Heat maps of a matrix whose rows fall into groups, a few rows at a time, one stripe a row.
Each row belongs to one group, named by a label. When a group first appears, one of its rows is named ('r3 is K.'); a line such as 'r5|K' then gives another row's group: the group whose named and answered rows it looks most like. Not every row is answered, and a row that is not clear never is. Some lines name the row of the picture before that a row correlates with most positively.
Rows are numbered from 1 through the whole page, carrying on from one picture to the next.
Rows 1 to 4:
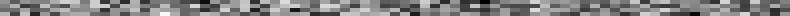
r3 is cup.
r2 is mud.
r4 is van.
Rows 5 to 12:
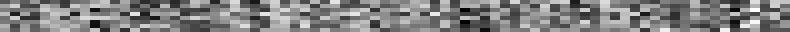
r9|mud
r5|mud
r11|van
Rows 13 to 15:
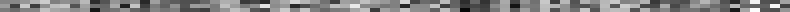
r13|van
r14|cup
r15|van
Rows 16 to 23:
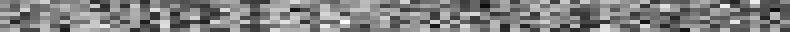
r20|mud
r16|van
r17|cup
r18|cup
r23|mud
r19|mud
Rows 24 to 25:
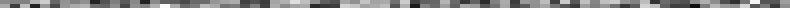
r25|van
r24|van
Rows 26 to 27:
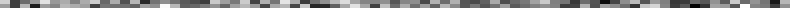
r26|cup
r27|van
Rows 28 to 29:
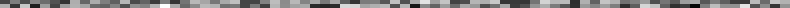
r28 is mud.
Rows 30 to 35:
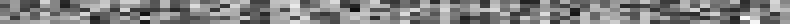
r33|van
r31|mud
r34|van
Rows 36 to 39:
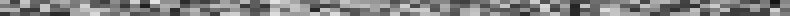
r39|mud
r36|cup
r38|mud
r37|van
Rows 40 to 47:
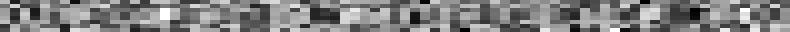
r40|cup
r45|van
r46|mud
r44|van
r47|mud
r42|van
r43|van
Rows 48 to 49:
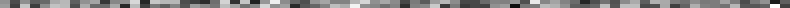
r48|cup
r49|cup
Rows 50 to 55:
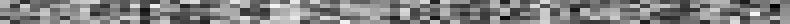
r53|van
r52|van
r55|cup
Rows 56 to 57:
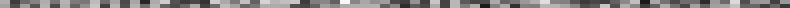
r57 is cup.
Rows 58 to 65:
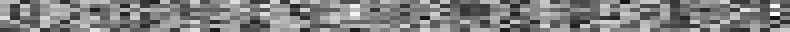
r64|van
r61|cup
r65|mud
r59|cup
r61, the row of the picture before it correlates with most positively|57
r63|mud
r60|van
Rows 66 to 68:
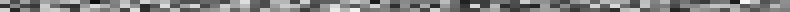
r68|cup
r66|van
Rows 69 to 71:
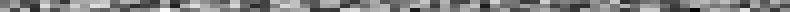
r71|van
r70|mud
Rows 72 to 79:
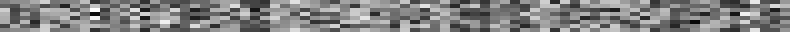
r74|cup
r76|cup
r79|van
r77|van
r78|mud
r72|van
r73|mud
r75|van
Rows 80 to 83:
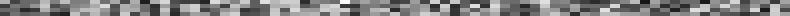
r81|mud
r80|cup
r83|mud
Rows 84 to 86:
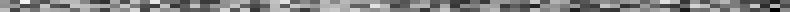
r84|cup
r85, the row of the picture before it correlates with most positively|82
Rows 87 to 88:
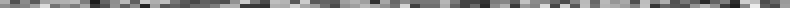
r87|van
